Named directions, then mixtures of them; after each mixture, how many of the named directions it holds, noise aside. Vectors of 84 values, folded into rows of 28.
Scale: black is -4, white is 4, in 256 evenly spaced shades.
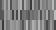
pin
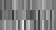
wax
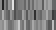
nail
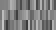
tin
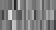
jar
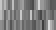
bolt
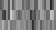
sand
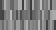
two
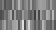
two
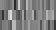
one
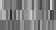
two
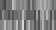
two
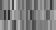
two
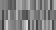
one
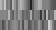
two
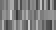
two
